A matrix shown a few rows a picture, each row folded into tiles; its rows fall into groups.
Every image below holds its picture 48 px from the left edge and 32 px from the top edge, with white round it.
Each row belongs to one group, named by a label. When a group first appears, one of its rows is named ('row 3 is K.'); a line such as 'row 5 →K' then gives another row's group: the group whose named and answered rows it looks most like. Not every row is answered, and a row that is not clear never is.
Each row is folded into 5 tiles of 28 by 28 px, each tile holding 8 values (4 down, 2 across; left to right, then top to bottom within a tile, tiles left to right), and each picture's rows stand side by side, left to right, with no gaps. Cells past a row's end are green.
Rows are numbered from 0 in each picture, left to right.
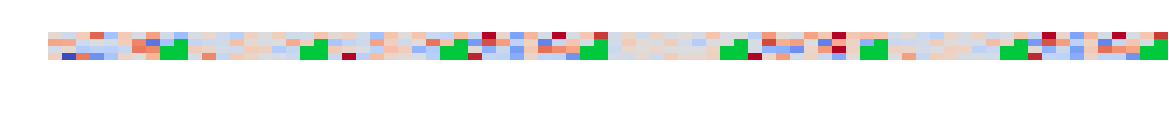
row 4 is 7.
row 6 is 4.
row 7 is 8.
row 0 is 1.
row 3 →8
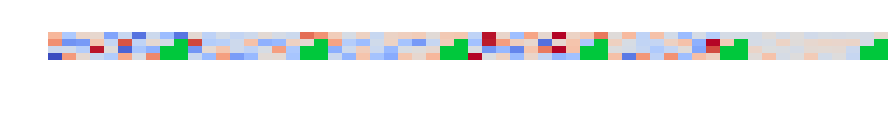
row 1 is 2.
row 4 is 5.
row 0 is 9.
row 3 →8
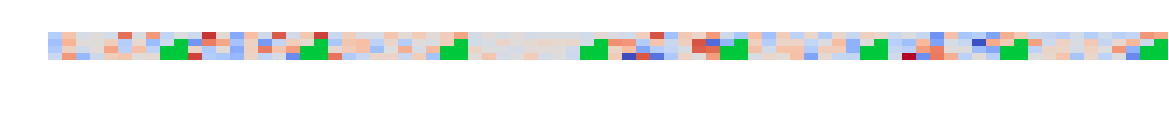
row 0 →7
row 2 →8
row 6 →4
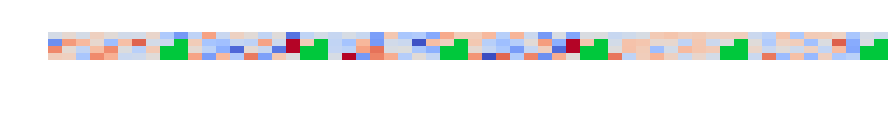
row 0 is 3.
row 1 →5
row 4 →8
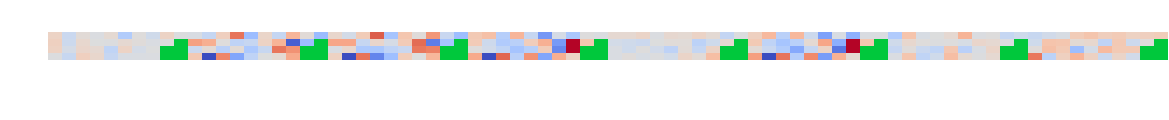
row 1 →1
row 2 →1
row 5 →5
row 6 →7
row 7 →8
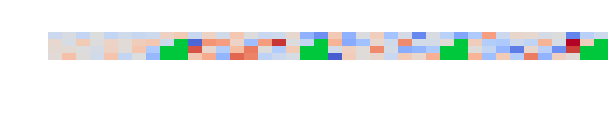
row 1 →3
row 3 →5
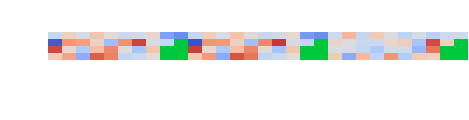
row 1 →3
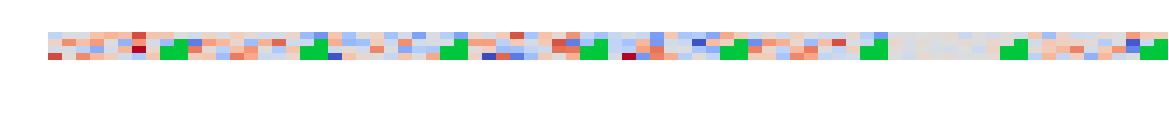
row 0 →8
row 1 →3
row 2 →9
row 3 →1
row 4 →4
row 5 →3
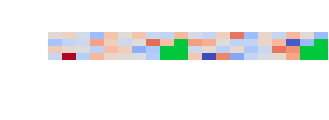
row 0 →4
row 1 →1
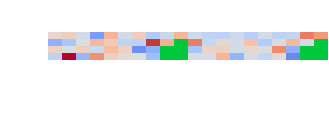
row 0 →4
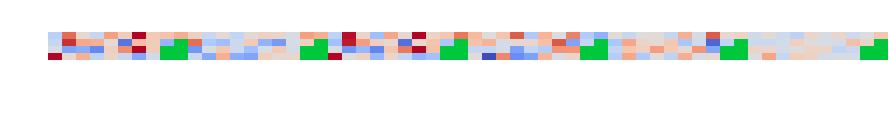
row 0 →8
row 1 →2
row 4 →7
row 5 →4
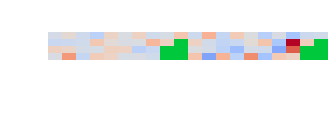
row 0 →4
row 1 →5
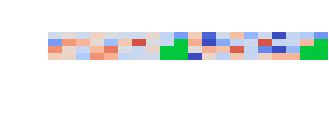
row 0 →3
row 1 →9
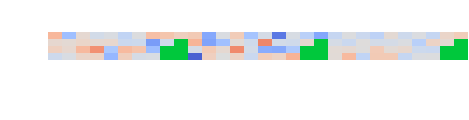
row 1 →9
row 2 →4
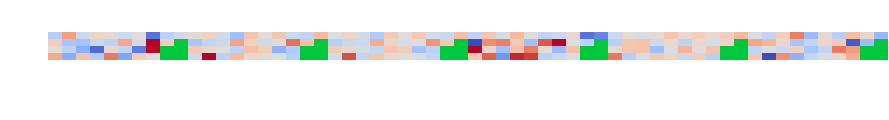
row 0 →5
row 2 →4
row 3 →3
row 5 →1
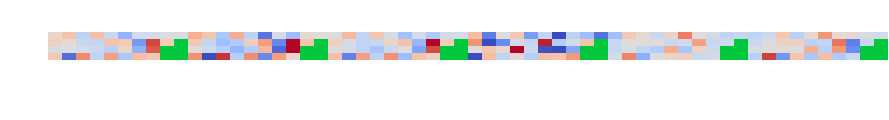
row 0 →5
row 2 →5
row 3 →9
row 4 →7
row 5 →7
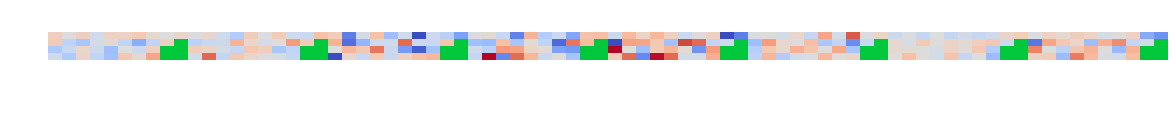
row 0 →2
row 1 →4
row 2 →9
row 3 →4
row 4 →3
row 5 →7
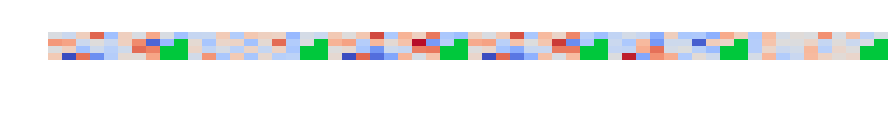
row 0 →1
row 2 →1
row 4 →4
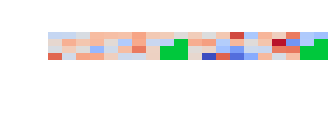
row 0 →8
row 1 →1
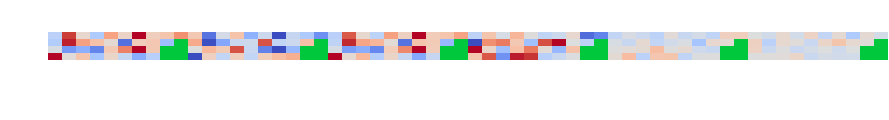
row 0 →8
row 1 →9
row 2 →8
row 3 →3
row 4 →4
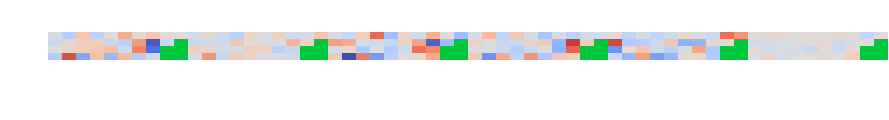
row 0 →7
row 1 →4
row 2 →1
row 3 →5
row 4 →2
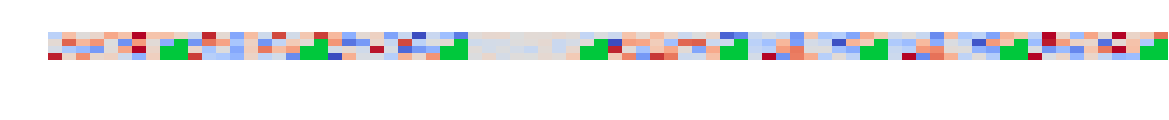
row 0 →8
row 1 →8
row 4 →3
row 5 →4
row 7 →8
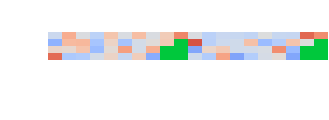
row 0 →8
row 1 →2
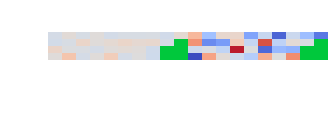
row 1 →9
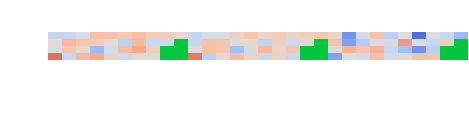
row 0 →8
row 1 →8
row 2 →9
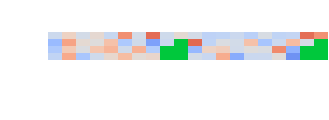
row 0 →7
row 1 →2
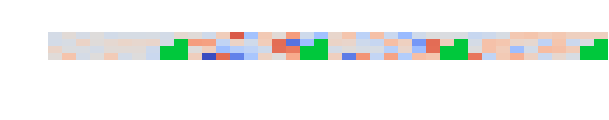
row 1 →1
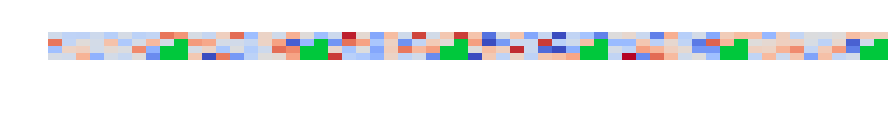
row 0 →2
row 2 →8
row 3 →9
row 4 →4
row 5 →7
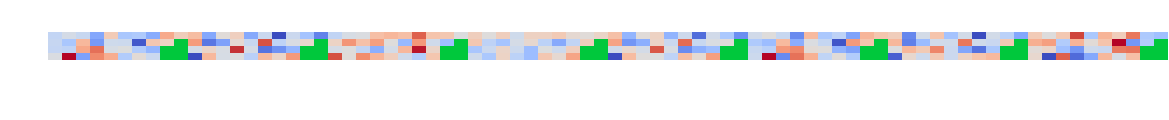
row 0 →4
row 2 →8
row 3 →2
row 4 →9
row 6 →9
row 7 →1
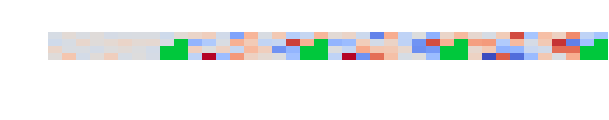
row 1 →4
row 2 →4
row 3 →1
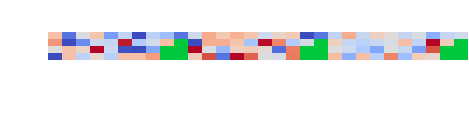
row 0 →9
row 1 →3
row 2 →5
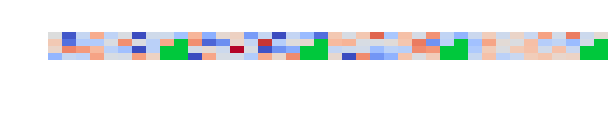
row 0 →9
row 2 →1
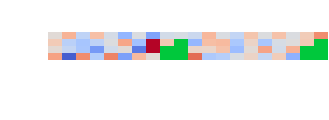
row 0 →5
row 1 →8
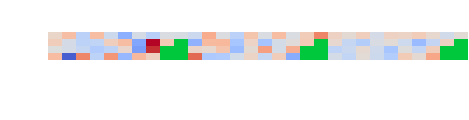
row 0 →5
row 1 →8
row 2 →2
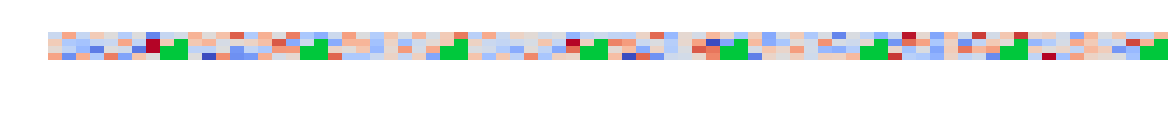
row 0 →5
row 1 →1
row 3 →5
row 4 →1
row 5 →9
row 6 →8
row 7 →4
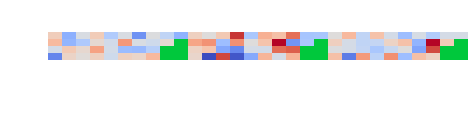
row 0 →9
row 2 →5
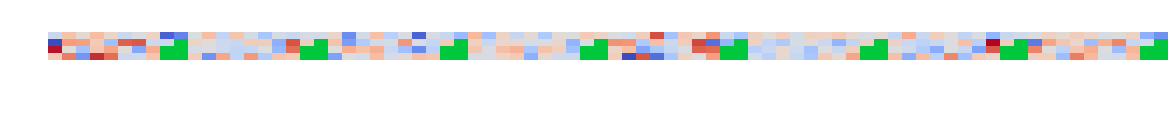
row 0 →3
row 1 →5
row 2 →9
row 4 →1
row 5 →2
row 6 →5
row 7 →3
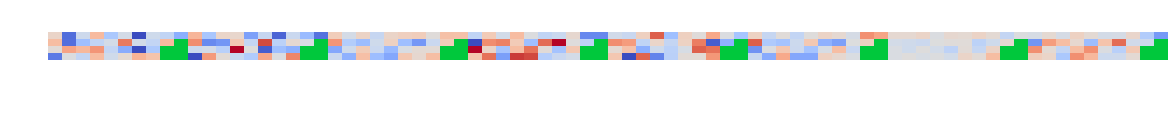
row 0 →9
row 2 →2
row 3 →3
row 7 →3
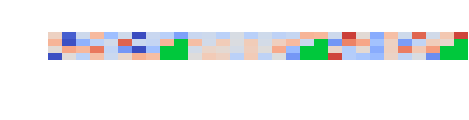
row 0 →9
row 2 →8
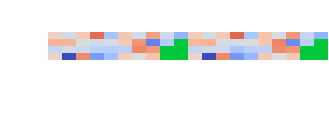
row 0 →1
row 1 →1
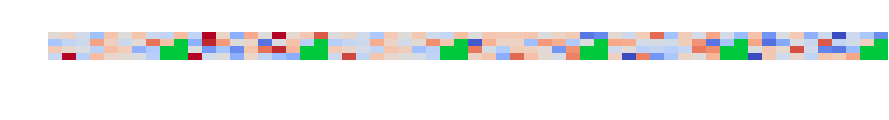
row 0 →4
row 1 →8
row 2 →4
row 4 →1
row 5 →9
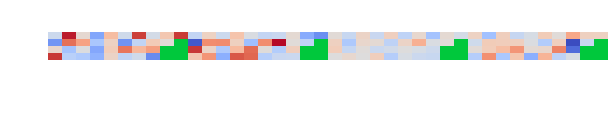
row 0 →8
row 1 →3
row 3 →7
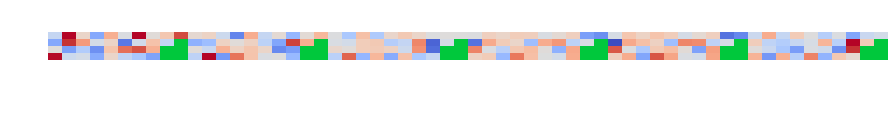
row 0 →8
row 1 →4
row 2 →7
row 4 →3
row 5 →5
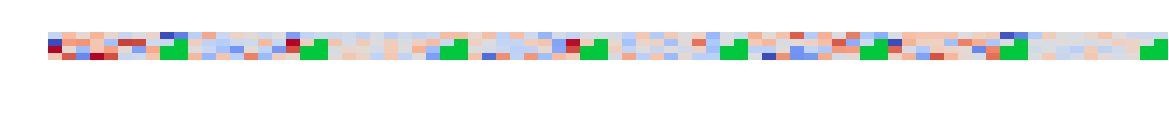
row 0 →3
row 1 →5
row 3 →5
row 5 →1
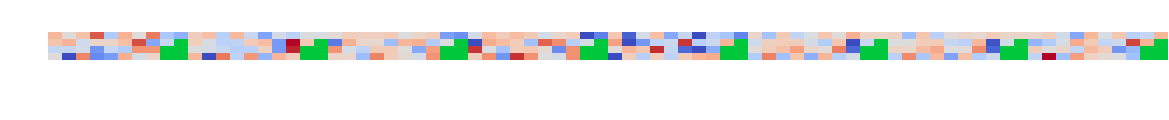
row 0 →1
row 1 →5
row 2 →3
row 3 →3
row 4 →9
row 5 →7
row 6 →7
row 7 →4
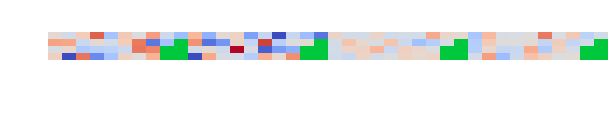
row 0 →1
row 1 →9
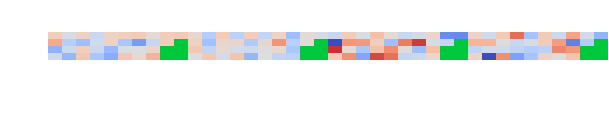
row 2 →3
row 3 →1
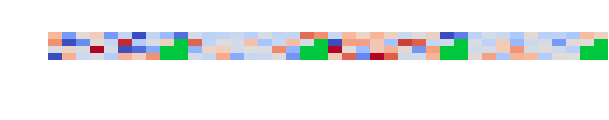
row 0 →9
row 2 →3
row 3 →4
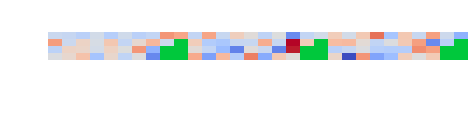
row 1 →5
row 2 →1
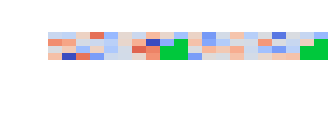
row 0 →1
